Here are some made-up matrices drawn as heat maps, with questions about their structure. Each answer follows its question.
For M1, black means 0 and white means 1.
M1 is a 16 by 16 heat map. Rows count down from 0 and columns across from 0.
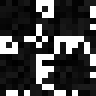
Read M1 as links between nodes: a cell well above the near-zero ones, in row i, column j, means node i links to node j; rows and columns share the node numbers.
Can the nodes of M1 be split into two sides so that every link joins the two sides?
no
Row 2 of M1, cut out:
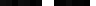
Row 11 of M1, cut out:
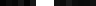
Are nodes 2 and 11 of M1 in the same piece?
yes
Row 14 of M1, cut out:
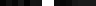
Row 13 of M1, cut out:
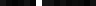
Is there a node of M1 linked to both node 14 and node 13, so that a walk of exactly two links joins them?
no
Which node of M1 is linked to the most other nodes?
node 6
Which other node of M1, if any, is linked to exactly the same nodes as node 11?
node 0
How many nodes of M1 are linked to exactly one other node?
2
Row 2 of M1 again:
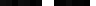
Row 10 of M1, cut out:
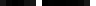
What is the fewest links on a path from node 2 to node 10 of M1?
2
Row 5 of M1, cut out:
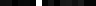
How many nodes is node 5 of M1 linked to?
1
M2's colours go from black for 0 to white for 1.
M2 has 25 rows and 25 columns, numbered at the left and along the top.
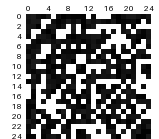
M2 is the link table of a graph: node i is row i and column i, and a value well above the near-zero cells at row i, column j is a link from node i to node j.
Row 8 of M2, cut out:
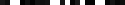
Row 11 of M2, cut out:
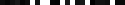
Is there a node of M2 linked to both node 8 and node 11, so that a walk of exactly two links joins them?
no
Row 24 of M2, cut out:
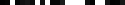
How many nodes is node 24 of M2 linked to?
9
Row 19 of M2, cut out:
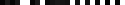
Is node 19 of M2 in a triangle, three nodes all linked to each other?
yes
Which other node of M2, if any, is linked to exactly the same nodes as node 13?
node 2
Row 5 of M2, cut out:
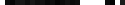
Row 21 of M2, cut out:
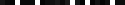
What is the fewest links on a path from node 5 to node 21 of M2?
2
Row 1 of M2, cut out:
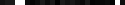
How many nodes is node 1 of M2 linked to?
3
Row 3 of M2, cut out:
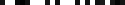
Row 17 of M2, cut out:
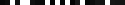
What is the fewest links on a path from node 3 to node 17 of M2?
2
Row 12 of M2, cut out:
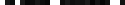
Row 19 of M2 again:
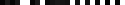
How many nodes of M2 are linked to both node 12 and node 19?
1
